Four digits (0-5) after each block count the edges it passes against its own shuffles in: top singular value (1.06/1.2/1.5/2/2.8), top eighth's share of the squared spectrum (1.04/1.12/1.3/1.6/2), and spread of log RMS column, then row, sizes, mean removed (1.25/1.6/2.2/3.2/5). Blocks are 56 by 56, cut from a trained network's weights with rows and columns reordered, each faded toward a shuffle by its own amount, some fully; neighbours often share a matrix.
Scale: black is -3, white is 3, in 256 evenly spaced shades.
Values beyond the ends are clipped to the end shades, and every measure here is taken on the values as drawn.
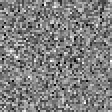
1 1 0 0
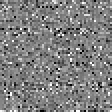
3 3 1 2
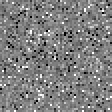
1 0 0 0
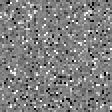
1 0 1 0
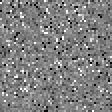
0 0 0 0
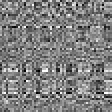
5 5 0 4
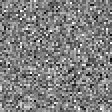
2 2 0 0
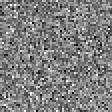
0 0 0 0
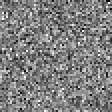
2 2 0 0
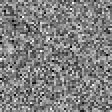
0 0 0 0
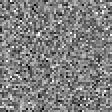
0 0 0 0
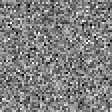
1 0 0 0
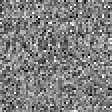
3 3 1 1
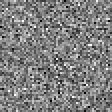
2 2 0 0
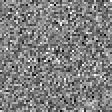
2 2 0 0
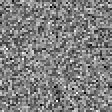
1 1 0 0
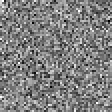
1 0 0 0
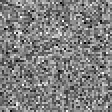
0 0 0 1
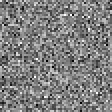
2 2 0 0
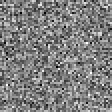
1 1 0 0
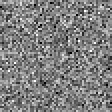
2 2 0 1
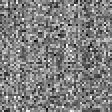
3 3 0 1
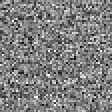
3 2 0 1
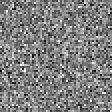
2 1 0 0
